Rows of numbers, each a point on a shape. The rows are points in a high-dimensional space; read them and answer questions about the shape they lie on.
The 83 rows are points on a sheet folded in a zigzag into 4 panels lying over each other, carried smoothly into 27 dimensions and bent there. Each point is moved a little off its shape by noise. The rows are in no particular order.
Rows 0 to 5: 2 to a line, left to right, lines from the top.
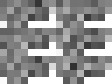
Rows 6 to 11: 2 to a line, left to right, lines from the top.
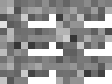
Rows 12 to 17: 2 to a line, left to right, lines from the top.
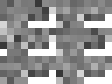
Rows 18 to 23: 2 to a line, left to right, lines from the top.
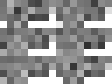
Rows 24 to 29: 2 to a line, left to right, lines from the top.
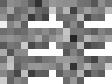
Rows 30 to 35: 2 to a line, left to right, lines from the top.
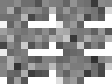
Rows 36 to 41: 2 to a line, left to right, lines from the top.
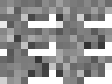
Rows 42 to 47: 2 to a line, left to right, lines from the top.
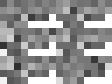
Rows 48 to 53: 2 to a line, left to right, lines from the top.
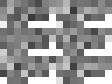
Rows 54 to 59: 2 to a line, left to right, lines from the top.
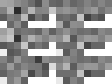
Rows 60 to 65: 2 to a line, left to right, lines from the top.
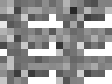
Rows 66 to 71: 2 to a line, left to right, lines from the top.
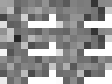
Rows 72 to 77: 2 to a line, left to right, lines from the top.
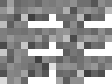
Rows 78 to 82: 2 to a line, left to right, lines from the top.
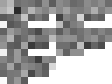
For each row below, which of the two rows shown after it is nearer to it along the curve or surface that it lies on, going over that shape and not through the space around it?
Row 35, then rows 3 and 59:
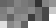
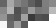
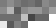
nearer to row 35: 3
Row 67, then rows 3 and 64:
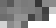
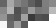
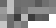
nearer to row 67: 3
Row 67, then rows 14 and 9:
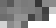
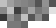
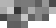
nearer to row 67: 14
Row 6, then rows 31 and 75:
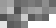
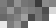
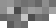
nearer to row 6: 75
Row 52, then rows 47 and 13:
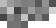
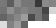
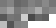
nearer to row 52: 47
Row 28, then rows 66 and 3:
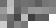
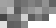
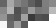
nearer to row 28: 66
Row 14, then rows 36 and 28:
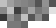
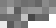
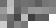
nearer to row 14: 36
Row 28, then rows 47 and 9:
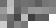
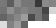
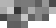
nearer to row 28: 9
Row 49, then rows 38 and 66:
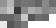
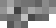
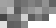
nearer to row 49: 66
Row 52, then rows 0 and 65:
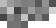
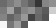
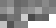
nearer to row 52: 0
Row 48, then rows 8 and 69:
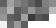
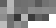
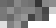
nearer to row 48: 69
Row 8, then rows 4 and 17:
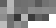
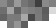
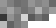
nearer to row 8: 17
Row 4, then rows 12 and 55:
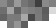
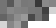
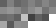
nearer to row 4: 12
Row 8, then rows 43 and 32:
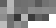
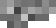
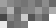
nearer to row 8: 43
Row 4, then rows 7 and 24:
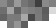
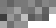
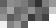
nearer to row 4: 24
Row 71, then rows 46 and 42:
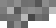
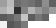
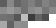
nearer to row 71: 46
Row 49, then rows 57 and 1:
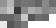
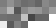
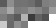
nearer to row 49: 57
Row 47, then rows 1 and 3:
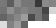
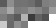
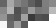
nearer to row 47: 3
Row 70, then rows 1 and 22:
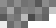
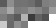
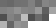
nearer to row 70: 22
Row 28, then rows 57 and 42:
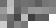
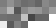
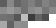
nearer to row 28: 42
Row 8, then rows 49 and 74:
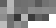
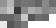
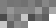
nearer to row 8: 49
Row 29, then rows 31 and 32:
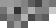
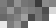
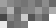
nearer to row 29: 31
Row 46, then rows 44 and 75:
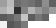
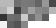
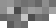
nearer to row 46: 44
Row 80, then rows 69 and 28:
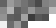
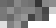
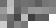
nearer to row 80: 69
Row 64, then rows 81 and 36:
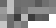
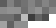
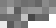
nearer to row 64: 81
